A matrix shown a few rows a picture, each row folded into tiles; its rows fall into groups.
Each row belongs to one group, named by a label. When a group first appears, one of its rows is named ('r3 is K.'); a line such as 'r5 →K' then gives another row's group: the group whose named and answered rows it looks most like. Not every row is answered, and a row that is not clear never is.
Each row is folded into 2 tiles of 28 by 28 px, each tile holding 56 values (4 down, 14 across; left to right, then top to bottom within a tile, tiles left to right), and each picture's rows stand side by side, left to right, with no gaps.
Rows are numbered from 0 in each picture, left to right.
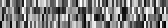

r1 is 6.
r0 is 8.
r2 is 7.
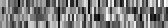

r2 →6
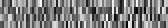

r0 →6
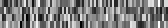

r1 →8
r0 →6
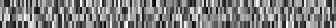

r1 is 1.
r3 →8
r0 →8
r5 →1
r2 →7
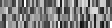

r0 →1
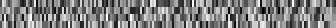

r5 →8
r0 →8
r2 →1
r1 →8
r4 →8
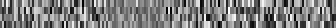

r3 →6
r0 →7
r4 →6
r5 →1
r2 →6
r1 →8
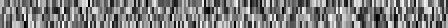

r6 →6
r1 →7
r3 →8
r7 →1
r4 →8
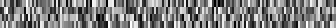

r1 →6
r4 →6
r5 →1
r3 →1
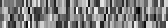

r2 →6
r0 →8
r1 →7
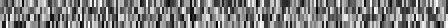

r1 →8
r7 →8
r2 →7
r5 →8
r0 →1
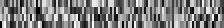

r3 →7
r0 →8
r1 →6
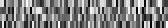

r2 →7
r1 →7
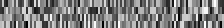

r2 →7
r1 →8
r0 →8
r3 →7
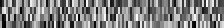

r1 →1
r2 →8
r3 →8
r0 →1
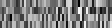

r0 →8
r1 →8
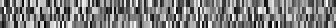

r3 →7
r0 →1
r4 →7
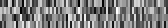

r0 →1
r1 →8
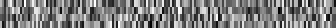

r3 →1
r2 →7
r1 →8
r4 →6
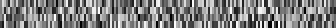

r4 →7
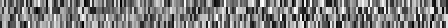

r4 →6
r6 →7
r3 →1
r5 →1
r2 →7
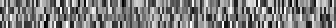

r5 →6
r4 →7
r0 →7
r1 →1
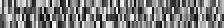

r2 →1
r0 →6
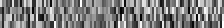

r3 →1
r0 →6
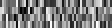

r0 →1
